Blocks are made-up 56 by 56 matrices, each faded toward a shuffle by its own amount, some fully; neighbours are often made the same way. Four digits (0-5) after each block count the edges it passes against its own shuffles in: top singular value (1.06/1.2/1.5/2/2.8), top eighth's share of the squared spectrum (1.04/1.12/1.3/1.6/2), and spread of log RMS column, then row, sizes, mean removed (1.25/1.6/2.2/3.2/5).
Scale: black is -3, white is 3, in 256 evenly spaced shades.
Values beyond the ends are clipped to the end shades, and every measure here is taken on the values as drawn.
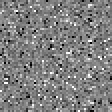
2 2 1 0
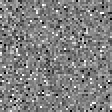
1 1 0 0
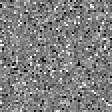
1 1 0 0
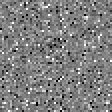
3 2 1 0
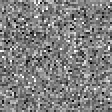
0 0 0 0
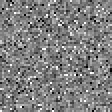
0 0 0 0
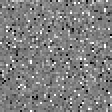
1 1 0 0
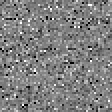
2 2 0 0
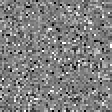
2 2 0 1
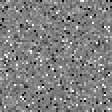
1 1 0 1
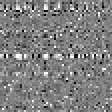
4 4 2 3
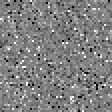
1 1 0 0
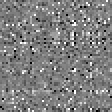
3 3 1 2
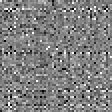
4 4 2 2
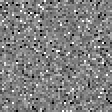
0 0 0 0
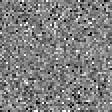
0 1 0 1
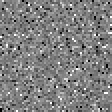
0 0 0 0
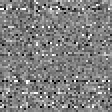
2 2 0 3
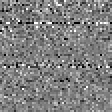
2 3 0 3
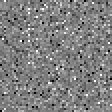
0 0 0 0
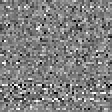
2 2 0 3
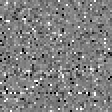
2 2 0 1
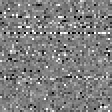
2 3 0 3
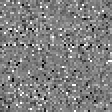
1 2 0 1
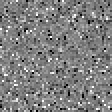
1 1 0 1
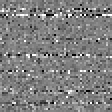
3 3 0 3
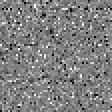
1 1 0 1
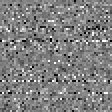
2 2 0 3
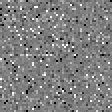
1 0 0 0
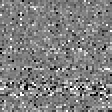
1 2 0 3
